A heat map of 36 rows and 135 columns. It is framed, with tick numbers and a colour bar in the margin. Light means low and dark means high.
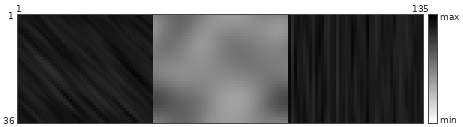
The table splits into one row of 3 panels. Panel 1,1: very high, slanting down to the right, faint in contrast. Panel 1,2: middling, smooth. Panel 1,3: very high, streaked downward, faint in contrast.
